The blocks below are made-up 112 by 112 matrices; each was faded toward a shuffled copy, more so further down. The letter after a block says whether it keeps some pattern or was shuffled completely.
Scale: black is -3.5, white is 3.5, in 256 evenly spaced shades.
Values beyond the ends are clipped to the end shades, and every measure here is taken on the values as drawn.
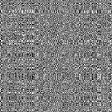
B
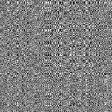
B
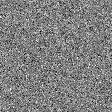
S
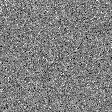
S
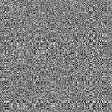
B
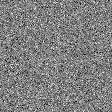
S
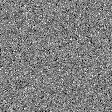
S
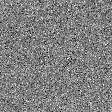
S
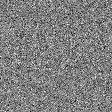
S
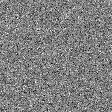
S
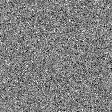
S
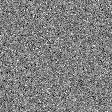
S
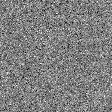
S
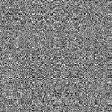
B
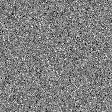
S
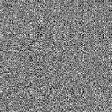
B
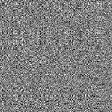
B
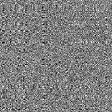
B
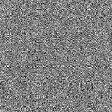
B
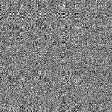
B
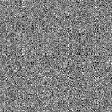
B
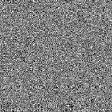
B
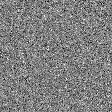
S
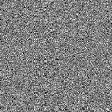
B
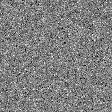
S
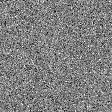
S
